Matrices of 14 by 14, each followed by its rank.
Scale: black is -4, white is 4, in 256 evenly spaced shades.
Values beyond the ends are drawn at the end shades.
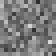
full rank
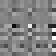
two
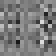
two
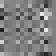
two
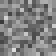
full rank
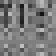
two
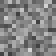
full rank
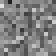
full rank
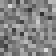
full rank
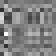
two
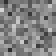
full rank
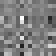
two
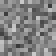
full rank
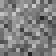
full rank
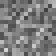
full rank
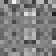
two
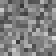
full rank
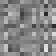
two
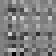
two
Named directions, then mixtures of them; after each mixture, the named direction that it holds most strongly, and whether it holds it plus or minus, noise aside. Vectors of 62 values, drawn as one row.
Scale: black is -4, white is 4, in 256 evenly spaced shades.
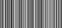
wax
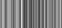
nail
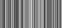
nail, minus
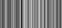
nail, minus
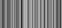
nail, minus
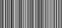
wax, plus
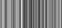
nail, plus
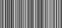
wax, plus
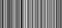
nail, minus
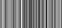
nail, plus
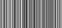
wax, minus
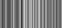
nail, minus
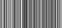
wax, minus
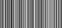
wax, plus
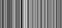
nail, minus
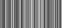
nail, minus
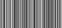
wax, minus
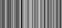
nail, minus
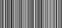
wax, plus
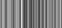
nail, plus
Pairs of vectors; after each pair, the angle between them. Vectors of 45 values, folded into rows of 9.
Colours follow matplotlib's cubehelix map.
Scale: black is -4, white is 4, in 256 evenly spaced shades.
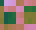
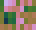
nearly parallel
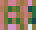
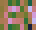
nearly opposite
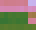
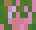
orthogonal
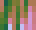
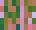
partly aligned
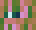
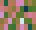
orthogonal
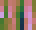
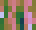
nearly parallel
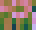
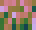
nearly parallel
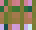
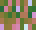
partly aligned
